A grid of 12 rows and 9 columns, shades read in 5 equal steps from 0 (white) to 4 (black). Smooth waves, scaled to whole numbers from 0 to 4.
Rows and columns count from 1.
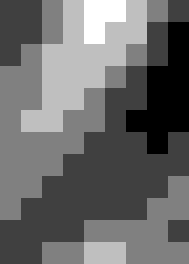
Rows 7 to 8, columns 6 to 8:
3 3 4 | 3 3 3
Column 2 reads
3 3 2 2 2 1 2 2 2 3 3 3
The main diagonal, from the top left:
3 3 1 1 2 3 3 3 2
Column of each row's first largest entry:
1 9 9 8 8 7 8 4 3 2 1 1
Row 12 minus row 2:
0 0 0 1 1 0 1 -1 -2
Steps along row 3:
down down same same same up up up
